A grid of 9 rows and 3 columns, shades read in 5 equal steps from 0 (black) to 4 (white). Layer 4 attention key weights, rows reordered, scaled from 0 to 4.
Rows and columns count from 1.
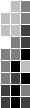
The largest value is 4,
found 2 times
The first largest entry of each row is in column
1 1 1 1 1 3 1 3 1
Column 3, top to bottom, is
2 2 1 1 0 3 0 2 1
